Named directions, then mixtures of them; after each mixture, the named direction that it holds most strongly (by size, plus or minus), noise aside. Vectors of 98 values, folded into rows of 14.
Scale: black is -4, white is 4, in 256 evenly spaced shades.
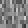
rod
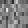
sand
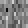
sand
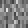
sand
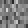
sand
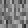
rod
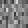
sand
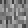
rod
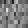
sand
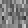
rod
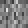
sand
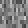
rod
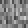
rod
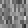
rod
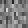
sand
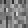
sand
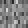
sand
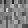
sand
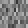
sand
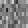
sand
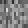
sand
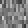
rod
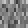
sand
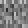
sand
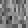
rod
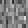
rod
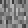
rod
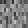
sand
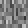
rod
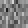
sand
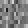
sand
